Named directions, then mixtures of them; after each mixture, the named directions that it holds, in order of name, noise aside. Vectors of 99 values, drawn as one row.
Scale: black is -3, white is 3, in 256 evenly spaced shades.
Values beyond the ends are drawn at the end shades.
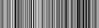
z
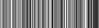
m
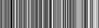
m, z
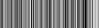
m, z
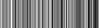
m, z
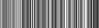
m, z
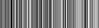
m, z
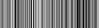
z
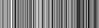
m, z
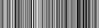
z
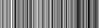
m, z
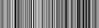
z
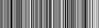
m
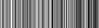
m, z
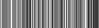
m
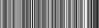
m, z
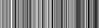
m, z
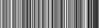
m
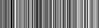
m, z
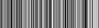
m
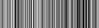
z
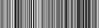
z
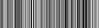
m, z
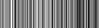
m, z
